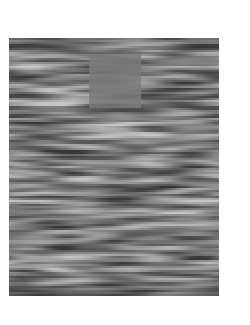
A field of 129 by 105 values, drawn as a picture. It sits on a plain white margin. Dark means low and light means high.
Odd patch: calmer, in the top middle. Slope: none. Calmest part: top middle. Grain: streaks across.
